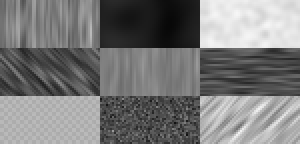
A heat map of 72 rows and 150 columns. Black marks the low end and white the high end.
It is made of 3 by 3 panels. Panel 1,1: middling, streaked downward. Panel 1,2: very low, smooth, faint in contrast. Panel 1,3: very high, blotchy, faint in contrast. Panel 2,1: low, slanting down to the right. Panel 2,2: middling, streaked downward, faint in contrast. Panel 2,3: low, streaked across. Panel 3,1: high, checkered, faint in contrast. Panel 3,2: low, fine-grained. Panel 3,3: high, slanting up to the right.
